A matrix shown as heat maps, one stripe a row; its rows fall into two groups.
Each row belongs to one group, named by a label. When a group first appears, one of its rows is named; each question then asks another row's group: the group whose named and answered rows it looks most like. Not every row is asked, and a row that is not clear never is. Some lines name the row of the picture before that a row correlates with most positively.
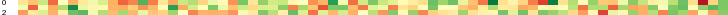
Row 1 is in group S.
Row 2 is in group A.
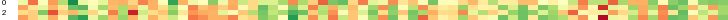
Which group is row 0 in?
S
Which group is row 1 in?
A
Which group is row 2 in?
A
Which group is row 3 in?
A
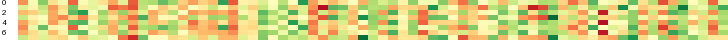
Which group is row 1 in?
S
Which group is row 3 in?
S
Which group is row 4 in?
A
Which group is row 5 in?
A
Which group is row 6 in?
A
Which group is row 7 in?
S
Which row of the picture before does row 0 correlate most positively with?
2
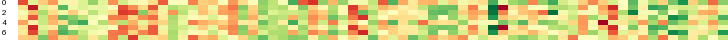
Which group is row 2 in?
S
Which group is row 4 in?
A
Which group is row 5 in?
S
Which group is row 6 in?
S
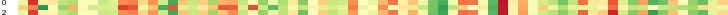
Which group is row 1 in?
S
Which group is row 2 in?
S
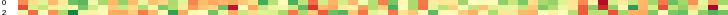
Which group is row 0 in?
A
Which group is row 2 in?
S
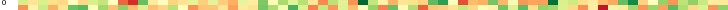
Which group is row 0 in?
S
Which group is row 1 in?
A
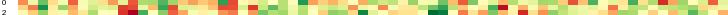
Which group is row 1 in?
S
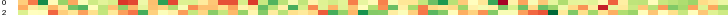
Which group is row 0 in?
S
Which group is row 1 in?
A
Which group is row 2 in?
S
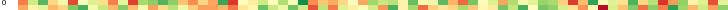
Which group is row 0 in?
A
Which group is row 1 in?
A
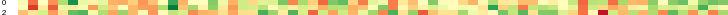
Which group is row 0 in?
S
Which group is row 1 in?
S
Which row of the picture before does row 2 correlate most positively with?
1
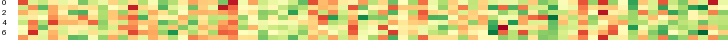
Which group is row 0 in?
A
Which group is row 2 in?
A
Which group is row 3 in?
S
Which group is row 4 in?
S
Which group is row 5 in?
S
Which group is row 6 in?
S
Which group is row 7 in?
A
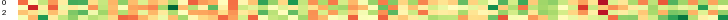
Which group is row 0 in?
A
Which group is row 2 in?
A
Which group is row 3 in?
S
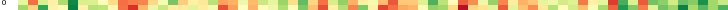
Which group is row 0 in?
S
